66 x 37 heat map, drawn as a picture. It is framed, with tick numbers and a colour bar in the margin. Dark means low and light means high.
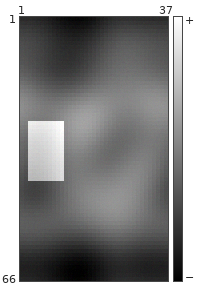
Roughest part: middle left. Slope: none. Odd patch: higher, in the middle left. Stripes: none.
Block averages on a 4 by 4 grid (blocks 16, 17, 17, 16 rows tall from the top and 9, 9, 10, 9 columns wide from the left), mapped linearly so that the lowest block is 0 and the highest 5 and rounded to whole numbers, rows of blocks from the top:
1022 | 5544 | 4443 | 1011
